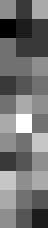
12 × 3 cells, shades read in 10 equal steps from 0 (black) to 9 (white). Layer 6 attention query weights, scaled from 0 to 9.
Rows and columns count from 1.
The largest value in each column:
7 9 7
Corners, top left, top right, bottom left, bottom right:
5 6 5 1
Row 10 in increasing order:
5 6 7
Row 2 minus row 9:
-2 -2 -3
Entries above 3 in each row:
2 0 1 3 1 3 3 3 1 3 2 1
